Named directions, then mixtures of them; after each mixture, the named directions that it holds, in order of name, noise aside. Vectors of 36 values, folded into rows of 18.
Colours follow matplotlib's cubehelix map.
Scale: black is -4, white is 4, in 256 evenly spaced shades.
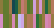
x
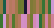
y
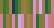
x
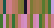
y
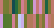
x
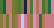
x, y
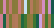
y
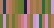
y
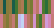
x, y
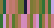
y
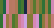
y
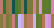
x, y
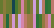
x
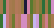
y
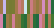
y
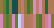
x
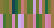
x
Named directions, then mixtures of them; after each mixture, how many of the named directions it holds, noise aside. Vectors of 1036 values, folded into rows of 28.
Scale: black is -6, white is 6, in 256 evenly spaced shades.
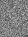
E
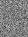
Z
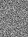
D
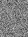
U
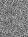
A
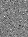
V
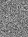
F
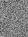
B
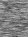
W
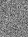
one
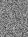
two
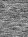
one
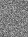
two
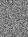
three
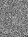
two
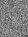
two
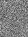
one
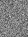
two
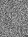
two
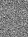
three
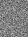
one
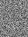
one
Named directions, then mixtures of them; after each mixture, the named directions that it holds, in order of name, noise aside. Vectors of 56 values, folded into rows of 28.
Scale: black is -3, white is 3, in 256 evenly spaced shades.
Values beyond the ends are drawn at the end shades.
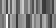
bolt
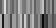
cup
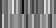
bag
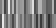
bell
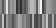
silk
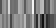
bell, cup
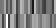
bell, bolt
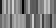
bag, cup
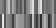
bell, silk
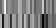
cup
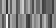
bolt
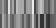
bell, cup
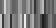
cup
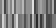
bell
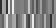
bag, bolt, cup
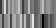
bag, cup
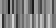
bell
